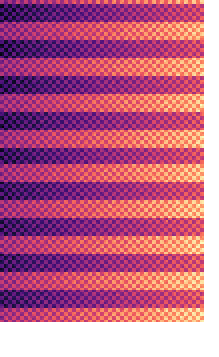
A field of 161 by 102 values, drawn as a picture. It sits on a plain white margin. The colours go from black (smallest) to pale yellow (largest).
There is an overall slope up to the right. Overall the values sit about 50% of the way up the scale. Stripes running across repeat 9 times from top to bottom.
